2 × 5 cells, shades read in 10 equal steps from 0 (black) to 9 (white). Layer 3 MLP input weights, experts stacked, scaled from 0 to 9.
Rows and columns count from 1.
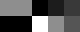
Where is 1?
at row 1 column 4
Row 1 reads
5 5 0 1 2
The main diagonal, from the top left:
5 0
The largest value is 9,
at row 2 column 3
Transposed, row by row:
5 0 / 5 0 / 0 9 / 1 5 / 2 3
